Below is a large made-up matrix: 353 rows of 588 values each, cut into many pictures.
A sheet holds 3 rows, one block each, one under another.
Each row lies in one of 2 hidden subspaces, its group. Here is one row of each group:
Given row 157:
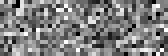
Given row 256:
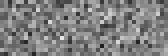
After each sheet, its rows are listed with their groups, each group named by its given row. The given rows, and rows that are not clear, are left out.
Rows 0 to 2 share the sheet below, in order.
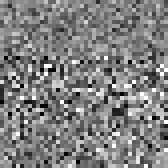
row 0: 256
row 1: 256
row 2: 157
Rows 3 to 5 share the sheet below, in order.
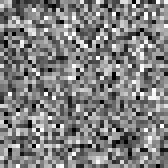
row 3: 256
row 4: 256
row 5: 256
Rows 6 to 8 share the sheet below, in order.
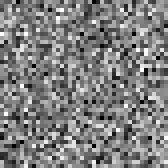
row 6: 157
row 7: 256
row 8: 256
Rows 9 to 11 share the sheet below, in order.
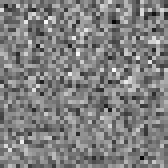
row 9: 256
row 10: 256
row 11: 256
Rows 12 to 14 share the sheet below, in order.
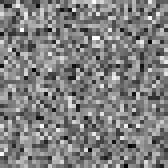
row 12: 157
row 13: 256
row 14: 157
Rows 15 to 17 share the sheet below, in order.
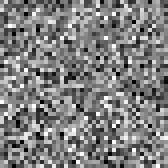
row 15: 256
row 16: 256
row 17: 256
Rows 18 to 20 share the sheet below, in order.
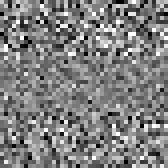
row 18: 157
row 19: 157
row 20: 256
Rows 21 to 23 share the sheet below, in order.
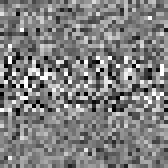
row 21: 157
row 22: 256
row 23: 157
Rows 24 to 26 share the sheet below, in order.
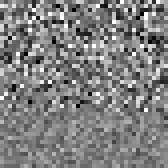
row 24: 256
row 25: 157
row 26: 256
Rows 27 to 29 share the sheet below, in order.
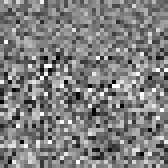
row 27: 157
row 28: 256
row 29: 157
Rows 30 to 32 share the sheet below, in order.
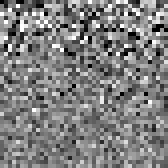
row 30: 157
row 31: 256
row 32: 256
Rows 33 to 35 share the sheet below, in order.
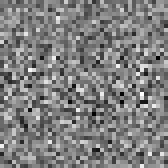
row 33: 157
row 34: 256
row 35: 157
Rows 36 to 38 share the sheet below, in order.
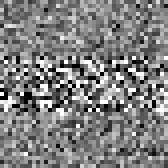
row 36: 256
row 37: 157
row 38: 256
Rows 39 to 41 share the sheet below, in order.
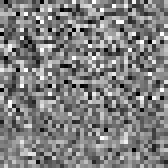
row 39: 157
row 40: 157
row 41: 256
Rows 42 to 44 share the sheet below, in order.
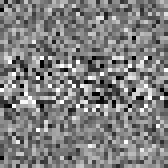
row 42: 256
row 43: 157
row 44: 256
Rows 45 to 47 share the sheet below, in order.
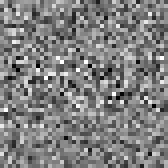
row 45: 256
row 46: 256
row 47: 157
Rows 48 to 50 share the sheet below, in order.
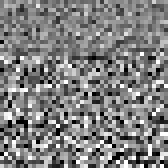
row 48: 157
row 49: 157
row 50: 157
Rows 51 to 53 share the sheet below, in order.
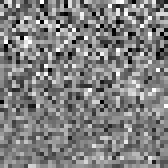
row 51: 157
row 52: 256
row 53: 256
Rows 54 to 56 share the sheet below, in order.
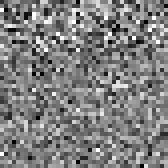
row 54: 256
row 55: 256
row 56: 157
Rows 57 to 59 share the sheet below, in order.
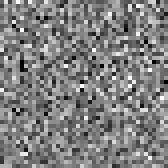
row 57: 256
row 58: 157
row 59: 256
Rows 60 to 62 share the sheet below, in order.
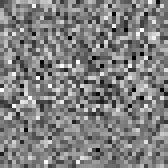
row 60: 256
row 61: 157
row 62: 157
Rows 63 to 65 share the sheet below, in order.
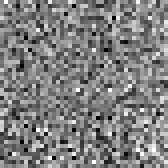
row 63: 256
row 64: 157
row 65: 256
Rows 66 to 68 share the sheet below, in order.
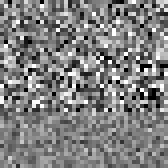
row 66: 157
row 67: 256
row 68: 157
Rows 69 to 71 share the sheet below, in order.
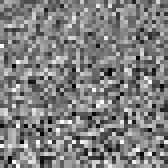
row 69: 256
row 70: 256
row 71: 157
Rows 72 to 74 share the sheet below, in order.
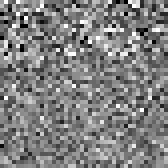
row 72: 157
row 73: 157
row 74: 157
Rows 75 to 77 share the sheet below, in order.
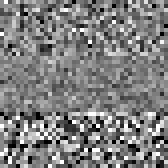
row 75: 157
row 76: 256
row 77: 157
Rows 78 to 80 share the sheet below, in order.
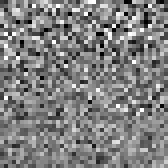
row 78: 256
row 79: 157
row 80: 256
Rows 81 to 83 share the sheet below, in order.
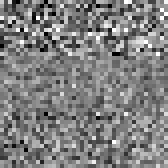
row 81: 256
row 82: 256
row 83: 256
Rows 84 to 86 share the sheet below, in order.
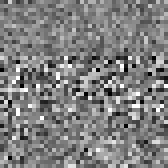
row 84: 256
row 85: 157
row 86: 157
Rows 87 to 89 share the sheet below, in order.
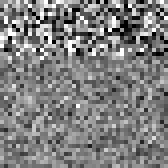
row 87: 256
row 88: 157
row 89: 256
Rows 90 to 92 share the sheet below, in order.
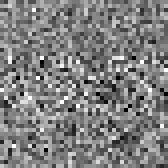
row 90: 256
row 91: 157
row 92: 256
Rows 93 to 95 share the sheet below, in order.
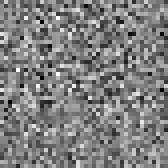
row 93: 157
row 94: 157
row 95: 256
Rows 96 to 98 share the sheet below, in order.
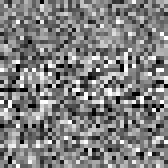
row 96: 157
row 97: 157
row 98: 157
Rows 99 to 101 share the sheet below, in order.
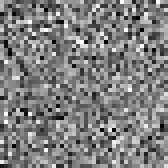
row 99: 256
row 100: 157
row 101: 256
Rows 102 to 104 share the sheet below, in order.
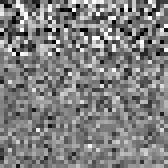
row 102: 157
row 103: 256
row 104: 256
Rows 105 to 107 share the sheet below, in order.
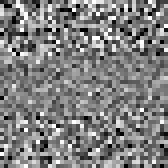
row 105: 157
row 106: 157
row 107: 157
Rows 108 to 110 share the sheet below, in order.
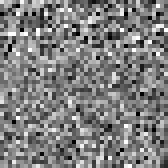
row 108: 157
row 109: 256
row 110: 256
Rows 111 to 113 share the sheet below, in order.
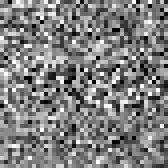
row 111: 256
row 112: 256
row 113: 256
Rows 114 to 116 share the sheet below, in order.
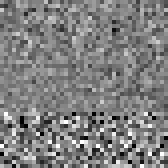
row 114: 256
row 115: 256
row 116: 157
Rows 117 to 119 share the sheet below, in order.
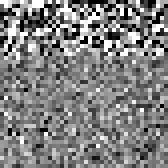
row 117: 157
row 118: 157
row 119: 256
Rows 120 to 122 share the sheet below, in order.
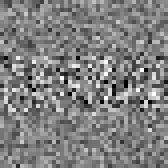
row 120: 157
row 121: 256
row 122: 157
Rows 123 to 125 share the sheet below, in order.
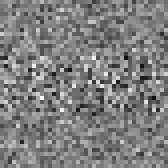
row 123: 157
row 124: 256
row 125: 157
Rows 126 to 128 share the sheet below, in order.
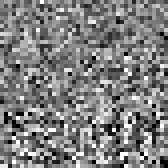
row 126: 157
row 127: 256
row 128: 256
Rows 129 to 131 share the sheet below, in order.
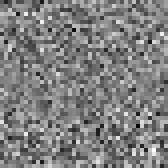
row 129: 157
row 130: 157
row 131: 256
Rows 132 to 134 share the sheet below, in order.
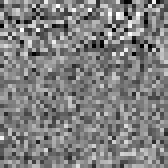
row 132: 256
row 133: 256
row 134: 256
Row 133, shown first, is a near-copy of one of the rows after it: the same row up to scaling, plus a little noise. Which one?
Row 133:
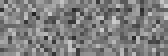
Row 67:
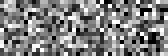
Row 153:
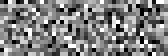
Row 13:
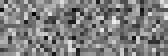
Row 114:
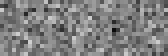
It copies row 13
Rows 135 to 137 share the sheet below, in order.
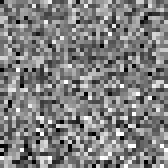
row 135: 256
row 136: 157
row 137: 157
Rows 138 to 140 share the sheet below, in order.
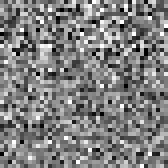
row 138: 157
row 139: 256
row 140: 157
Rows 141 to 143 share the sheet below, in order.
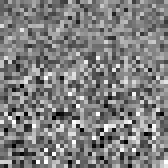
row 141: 256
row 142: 256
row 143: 256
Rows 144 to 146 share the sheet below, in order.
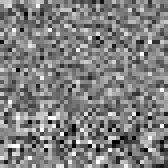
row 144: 157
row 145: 157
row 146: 256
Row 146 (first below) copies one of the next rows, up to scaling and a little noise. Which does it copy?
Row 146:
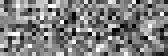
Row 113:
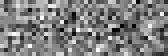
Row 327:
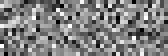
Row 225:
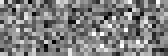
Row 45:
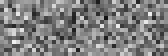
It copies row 113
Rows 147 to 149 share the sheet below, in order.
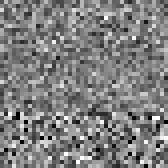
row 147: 256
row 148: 256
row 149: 157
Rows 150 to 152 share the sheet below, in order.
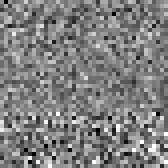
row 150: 256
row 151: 256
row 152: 256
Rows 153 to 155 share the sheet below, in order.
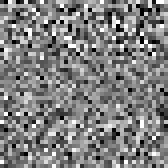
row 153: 256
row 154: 157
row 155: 256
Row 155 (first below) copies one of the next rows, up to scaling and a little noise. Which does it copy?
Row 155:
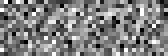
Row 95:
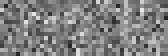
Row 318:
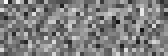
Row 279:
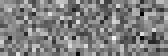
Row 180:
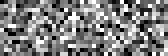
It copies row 318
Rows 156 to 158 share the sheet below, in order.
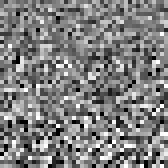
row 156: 157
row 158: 157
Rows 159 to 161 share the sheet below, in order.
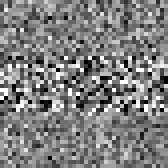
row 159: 256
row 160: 157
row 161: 256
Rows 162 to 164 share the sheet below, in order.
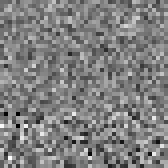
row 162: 256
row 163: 256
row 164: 157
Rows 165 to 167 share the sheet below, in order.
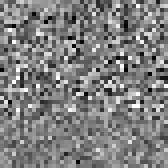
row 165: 256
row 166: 157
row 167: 157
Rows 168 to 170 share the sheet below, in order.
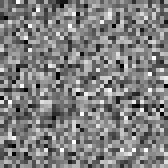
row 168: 256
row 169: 157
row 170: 256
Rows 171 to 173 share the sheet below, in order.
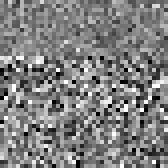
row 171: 157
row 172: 157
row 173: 256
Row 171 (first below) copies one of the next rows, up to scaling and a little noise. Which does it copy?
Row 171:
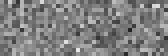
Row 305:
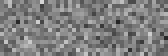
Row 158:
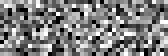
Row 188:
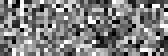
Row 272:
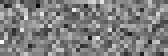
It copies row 188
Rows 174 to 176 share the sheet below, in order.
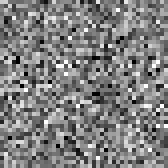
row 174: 256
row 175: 157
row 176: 256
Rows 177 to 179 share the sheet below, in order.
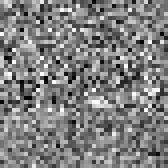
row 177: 157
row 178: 256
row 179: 256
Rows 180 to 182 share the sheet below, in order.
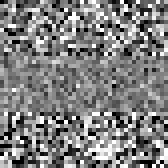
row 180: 256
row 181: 256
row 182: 157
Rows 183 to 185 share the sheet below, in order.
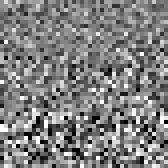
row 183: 157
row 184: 256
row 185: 256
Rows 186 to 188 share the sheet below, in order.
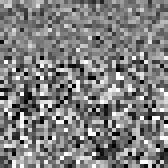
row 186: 157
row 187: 157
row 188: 157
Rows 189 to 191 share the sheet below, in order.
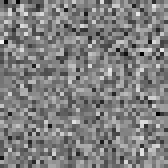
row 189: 157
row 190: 256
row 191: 256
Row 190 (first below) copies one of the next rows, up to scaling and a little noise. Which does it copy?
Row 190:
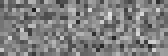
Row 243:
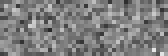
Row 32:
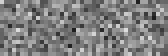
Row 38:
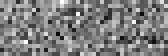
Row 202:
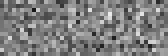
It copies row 202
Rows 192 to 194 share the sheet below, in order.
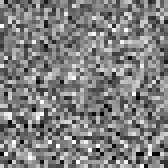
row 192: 256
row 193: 256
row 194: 157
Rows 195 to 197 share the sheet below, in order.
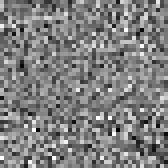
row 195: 256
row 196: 157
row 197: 256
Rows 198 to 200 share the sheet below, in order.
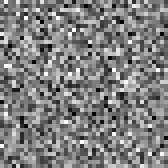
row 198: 157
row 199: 256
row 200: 157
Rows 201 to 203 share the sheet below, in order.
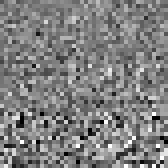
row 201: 256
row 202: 256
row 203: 157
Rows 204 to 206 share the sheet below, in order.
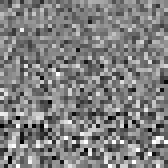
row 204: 157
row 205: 157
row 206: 157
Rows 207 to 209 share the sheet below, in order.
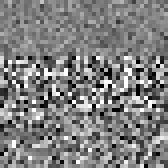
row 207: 157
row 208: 256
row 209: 157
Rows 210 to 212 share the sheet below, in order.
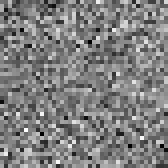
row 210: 256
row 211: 256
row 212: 157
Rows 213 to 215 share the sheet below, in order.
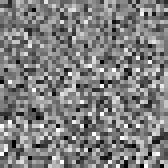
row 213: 256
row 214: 256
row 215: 157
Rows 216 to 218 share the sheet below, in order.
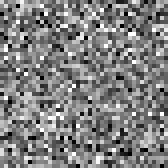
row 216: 157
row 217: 157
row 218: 256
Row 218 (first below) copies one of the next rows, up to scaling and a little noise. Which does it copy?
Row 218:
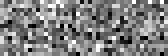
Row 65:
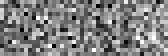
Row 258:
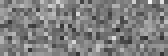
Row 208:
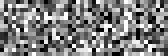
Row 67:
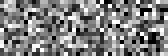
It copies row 258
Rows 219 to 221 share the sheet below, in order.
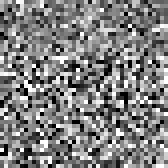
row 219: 157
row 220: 256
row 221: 157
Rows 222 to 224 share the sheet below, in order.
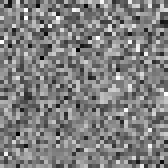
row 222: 157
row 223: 157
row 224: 157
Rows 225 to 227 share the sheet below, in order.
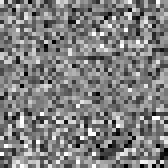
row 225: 256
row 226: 157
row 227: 157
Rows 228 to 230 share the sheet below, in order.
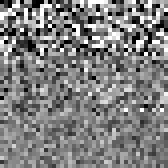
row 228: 157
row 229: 157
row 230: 256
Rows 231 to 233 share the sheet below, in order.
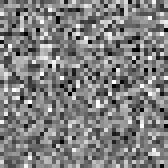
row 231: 157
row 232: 256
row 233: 256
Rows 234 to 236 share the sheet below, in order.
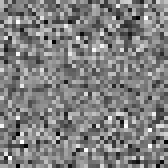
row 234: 256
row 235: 157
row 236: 157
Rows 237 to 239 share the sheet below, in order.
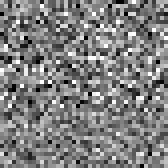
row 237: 157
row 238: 157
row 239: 157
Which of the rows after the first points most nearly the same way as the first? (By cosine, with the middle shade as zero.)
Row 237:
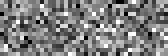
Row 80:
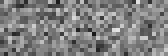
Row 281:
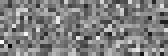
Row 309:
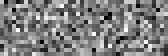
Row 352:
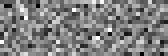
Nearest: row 281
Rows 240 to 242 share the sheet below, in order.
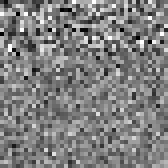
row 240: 157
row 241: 256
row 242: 256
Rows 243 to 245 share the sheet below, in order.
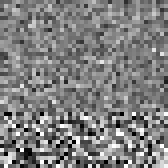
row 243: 256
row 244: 256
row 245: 157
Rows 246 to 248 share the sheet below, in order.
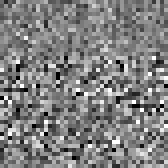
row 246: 256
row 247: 157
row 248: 256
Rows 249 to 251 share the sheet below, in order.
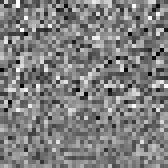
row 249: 157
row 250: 157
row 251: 256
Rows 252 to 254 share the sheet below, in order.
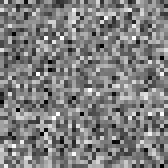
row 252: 256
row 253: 256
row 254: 256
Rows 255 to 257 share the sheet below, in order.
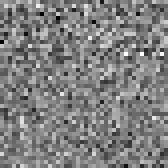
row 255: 157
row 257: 157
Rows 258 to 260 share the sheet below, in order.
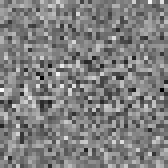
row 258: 256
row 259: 157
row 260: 157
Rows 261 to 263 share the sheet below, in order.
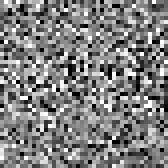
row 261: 157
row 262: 256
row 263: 256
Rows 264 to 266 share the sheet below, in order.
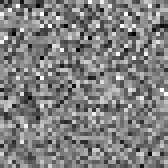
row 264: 157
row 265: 157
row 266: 157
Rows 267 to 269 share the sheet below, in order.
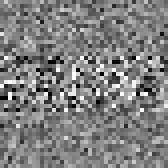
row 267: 157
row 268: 256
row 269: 157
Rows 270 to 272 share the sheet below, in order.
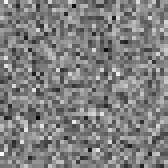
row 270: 256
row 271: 256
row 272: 157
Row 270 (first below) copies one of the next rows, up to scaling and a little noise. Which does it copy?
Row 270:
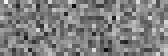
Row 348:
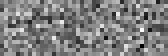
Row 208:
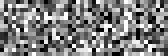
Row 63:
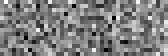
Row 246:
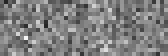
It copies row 63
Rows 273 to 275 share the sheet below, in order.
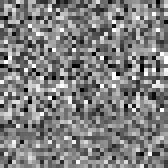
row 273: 256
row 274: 256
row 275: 157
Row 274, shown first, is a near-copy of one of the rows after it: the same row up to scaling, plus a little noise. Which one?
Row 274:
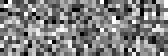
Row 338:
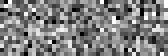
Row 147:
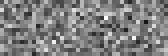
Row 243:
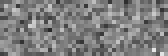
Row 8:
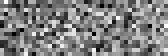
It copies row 338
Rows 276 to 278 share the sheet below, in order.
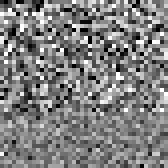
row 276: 157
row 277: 157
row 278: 157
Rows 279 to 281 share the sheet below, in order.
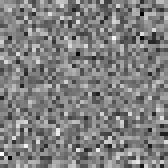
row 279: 256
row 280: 157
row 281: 157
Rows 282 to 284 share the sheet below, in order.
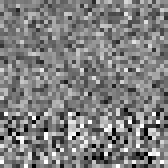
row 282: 256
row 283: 157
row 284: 256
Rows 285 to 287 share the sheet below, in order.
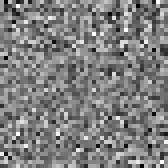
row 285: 256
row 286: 256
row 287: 157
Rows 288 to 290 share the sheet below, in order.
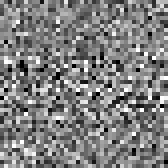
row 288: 157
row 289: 157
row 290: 256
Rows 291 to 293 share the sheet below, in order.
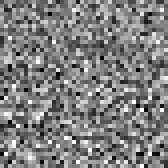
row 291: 256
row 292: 157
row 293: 157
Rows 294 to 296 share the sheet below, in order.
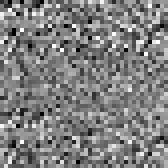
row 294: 157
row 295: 157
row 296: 157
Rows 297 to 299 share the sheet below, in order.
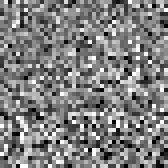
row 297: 157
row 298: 256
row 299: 157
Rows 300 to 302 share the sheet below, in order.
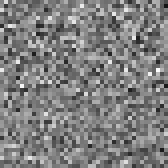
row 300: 256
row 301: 157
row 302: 256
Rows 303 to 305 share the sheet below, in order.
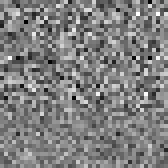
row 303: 256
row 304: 256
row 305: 157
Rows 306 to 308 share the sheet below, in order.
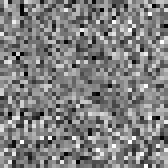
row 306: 157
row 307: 157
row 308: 157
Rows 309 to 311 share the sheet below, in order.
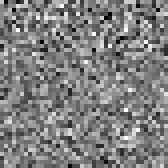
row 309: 256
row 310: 157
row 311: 256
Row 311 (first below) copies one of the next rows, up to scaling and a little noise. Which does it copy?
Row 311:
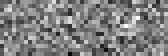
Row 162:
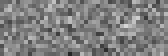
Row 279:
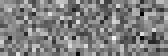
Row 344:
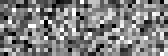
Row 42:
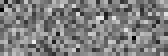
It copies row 162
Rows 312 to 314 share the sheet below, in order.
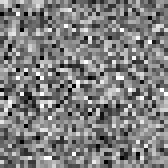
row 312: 157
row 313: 157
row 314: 256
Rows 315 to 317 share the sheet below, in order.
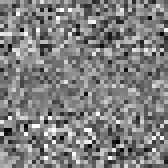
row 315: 157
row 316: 157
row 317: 256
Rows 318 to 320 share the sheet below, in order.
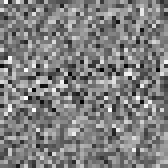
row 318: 256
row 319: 256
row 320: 256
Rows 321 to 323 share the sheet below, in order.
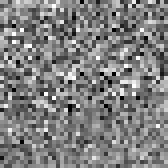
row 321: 256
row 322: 256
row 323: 256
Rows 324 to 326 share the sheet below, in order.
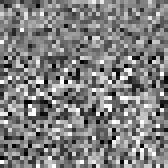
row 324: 157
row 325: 256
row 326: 256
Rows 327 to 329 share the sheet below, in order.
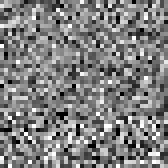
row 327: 256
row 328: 256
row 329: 256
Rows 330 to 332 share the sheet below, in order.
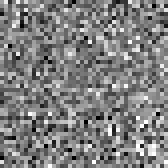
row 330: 157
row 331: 256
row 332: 256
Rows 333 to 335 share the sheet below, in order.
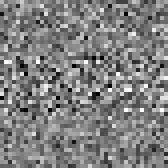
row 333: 157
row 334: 157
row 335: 256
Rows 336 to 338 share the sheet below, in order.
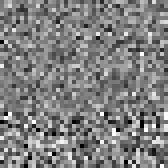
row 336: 157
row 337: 256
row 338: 256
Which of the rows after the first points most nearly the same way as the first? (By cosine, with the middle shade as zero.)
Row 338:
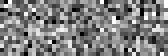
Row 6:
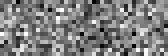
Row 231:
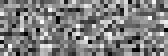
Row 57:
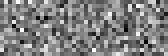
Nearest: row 6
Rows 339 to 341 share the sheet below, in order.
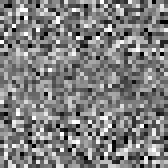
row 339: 157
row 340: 256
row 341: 256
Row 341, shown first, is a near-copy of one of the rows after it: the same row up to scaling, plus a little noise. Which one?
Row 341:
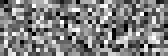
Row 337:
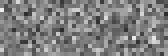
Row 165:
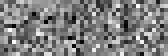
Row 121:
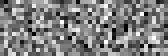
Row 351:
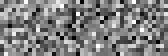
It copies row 121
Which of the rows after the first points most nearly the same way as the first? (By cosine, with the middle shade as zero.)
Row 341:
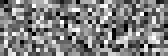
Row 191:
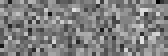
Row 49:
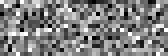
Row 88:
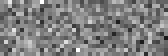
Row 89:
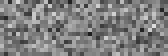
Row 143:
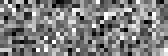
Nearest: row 191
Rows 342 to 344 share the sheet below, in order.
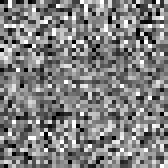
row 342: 256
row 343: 157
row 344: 256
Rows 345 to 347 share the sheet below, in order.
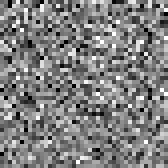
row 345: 157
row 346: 157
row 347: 157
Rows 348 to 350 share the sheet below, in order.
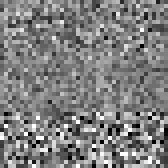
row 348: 256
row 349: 256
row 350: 256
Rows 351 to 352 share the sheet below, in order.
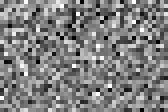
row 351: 256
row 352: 157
